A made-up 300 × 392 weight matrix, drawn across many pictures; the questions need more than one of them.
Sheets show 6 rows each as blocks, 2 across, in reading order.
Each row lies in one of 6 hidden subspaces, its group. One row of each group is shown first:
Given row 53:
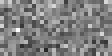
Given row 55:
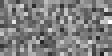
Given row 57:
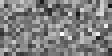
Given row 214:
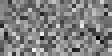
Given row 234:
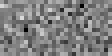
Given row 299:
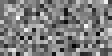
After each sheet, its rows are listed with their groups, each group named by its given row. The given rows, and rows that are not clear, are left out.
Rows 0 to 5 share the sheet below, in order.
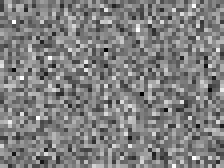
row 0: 55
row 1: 234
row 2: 55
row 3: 299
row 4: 57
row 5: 55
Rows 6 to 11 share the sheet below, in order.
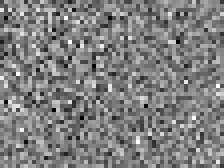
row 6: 57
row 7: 214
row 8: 299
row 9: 214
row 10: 234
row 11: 234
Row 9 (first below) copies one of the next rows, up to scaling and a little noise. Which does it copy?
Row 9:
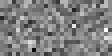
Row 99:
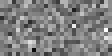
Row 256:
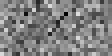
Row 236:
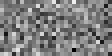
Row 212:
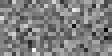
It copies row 99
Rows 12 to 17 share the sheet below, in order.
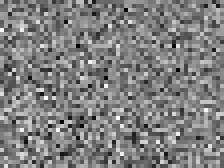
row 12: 53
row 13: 234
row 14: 214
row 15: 214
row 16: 234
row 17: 53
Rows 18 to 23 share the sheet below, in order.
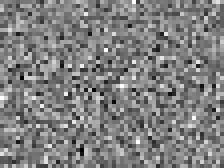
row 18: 55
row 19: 57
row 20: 299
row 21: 55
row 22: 57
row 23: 234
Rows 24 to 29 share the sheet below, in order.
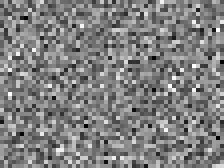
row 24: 214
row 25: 55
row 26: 214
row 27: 57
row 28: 55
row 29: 57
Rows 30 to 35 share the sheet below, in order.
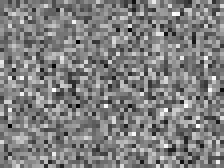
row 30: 299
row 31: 57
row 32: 55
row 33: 299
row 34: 53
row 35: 55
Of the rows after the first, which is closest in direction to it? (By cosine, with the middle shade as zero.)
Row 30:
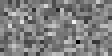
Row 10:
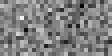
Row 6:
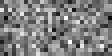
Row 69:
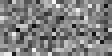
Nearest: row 6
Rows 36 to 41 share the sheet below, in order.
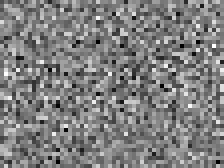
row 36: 299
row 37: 299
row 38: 57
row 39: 55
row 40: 57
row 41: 55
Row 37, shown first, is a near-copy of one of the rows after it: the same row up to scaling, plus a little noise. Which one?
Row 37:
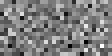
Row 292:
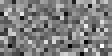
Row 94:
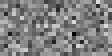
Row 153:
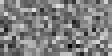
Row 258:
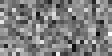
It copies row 292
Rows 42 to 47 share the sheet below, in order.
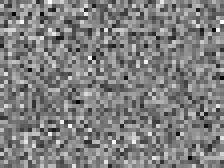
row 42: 55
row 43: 55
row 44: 53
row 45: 55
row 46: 234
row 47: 53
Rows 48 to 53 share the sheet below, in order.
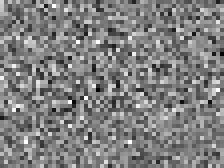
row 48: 299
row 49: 57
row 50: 299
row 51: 299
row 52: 234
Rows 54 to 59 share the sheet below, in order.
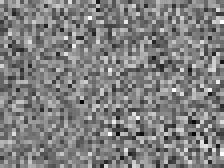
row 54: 299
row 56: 55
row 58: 55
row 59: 57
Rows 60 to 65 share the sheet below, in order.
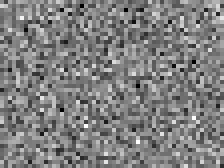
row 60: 234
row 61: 55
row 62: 55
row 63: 234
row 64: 55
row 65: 234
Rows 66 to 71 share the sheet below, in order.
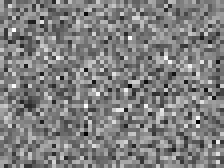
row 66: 53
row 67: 214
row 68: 53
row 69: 214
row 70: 214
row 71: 55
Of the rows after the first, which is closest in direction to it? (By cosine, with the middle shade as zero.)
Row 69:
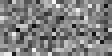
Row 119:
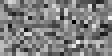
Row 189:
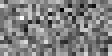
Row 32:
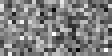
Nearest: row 119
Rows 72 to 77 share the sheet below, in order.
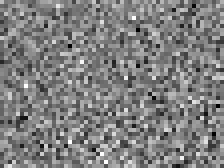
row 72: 299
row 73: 234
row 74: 234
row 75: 55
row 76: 57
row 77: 299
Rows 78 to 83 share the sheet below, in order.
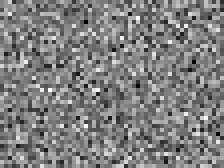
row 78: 214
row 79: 214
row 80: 57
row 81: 234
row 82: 55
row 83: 214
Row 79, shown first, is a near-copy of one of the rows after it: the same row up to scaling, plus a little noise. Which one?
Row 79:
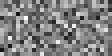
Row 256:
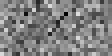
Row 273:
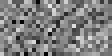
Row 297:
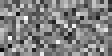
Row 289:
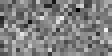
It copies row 297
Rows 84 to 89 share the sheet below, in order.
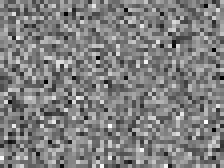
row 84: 214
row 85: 234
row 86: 299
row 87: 55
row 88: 55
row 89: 299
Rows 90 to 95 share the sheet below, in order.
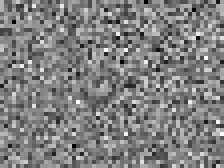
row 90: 55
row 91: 57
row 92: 53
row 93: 53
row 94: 299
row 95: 55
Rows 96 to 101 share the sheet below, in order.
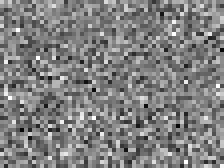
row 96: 53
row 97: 57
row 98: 53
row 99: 214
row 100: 234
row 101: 214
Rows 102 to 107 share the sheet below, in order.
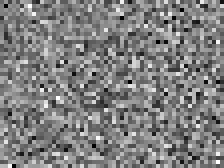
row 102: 53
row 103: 214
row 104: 57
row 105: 57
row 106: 214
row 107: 55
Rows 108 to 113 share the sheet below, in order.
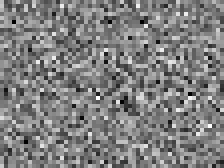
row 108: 55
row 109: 214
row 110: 214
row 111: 299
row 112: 234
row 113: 57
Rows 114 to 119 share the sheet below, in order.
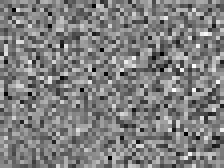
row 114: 234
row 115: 234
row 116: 53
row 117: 57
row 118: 53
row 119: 299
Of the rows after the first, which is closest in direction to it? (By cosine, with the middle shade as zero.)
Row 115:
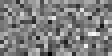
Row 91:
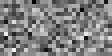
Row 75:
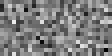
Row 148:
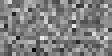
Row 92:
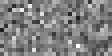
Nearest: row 75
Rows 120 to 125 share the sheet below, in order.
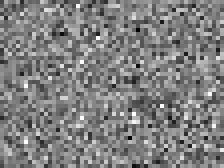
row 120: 57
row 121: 234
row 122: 234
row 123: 53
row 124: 234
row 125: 57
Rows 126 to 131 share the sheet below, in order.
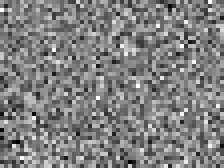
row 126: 57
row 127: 299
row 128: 299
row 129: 234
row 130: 53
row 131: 299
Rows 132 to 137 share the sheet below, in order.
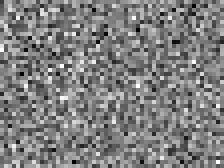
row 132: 299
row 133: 234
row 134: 234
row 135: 234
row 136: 214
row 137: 55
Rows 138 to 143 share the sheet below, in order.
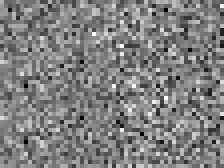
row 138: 299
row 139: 55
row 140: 234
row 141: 53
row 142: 234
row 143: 214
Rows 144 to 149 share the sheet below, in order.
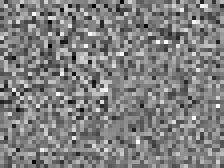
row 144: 234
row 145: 214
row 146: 299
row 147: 55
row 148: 214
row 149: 234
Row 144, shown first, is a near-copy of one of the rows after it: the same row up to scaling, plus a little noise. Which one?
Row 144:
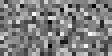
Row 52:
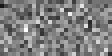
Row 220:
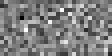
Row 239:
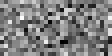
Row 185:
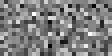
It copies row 185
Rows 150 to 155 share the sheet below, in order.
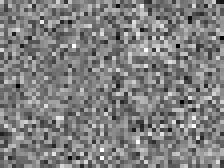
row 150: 53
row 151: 53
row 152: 53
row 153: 299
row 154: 299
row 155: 234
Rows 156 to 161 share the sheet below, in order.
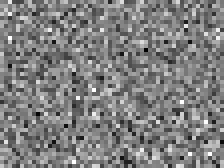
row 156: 214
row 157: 214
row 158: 299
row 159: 299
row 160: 214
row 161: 299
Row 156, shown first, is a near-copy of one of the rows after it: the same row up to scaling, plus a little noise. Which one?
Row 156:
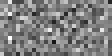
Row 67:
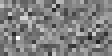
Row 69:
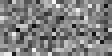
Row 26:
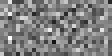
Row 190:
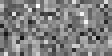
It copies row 26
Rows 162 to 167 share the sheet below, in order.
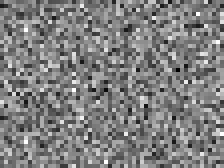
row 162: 234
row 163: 53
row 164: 299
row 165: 214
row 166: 234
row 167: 55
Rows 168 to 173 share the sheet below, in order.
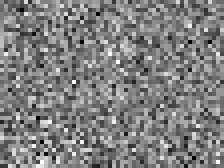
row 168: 57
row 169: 299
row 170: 214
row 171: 53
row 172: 57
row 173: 55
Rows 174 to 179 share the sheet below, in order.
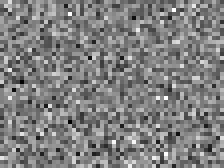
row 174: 53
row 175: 234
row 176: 53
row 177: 214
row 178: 299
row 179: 53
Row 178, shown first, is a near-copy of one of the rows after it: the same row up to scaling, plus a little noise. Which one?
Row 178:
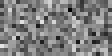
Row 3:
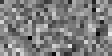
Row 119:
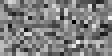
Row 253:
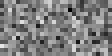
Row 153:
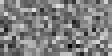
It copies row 253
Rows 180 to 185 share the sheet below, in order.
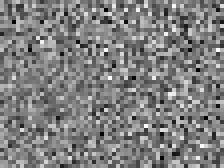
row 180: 55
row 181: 55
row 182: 55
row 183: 55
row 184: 299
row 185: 234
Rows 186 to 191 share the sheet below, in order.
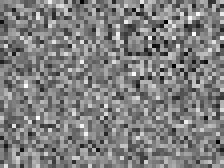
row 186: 299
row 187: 53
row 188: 234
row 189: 234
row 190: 214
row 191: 214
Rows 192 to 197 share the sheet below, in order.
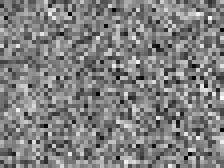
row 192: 57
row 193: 53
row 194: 53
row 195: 57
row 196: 57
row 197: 299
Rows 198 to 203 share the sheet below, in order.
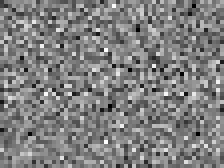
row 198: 234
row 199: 234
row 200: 57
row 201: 57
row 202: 214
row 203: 214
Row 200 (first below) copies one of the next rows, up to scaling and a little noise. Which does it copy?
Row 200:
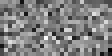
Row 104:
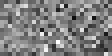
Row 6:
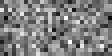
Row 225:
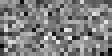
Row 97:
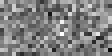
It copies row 225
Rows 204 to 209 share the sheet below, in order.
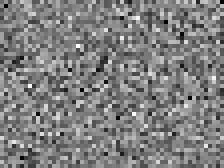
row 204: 53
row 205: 214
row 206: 57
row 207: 299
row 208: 53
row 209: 53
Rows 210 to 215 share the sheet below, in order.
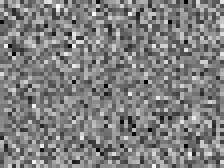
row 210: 299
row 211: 214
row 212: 214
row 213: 214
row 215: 299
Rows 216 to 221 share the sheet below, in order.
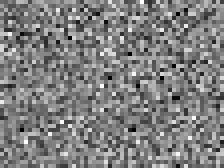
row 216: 57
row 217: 214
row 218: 55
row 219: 234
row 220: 234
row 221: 234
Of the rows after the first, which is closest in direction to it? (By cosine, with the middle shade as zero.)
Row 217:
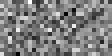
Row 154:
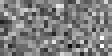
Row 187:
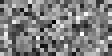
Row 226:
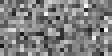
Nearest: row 187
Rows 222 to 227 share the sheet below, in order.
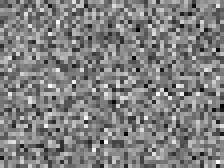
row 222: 214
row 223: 234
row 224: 214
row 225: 57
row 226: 55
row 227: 55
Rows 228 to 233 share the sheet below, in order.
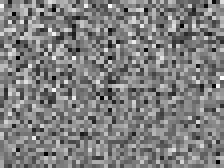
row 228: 55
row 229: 234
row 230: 214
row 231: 55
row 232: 214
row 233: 55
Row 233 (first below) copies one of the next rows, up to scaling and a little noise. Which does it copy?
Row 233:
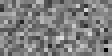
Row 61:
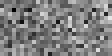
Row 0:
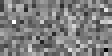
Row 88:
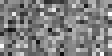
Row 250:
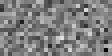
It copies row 250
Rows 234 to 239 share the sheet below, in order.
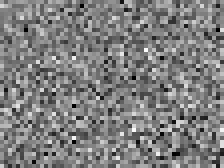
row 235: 214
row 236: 214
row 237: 55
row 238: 214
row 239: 234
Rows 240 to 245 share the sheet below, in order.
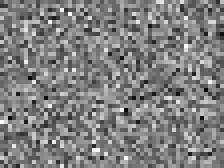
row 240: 234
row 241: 299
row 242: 214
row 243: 214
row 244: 53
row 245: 299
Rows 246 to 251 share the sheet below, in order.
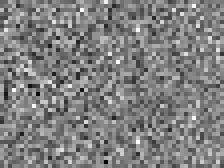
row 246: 57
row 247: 234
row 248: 53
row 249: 53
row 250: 55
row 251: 234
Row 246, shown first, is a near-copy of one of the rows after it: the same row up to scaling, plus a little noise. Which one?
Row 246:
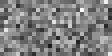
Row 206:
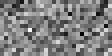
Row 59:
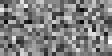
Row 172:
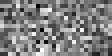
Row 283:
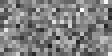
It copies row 283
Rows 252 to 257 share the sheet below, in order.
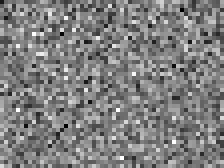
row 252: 57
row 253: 299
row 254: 299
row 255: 234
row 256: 214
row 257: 55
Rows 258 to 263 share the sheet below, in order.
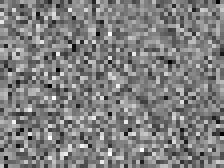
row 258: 299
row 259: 57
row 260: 214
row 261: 299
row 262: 234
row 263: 55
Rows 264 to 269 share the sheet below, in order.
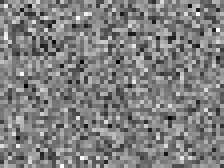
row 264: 53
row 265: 55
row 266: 234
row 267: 53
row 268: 55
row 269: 299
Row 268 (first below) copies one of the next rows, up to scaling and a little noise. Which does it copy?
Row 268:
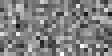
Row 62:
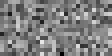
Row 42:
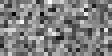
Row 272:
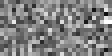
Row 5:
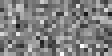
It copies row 5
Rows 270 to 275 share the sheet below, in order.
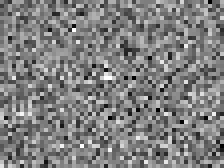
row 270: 214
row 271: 299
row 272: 55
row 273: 214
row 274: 57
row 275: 214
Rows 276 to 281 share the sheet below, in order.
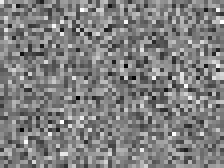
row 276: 57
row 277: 55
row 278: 299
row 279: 55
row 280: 234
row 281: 53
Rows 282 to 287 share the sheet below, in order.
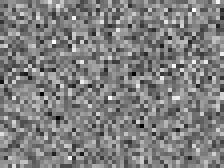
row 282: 299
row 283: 57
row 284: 214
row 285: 234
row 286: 299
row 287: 53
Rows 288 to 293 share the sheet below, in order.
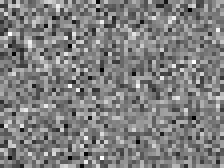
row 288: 299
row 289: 214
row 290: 57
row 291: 234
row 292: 299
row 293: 234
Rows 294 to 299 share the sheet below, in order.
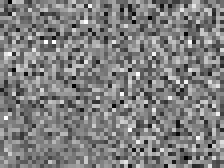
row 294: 214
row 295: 299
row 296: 214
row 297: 214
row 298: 53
